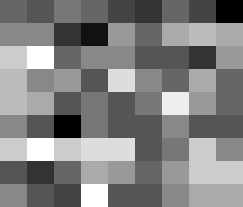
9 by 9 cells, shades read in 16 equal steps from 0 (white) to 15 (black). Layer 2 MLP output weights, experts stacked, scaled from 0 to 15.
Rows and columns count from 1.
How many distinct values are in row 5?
7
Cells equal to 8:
5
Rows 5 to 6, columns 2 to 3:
5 10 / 10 15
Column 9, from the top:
15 5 6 9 9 10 7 3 5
